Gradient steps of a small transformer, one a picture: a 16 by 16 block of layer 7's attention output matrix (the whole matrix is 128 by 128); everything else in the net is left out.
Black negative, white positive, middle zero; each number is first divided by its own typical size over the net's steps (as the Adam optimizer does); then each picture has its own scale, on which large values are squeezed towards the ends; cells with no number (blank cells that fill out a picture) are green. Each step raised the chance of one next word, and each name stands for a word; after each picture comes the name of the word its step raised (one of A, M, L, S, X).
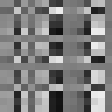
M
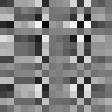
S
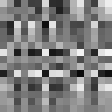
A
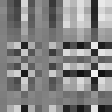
A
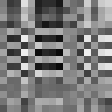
A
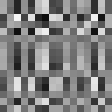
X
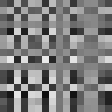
M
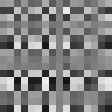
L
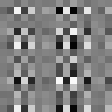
L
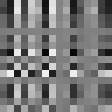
A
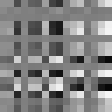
M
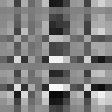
M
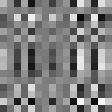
X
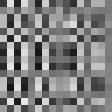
X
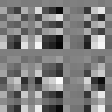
L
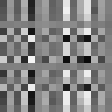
M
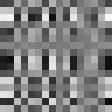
X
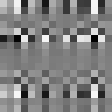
S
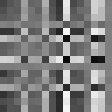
M
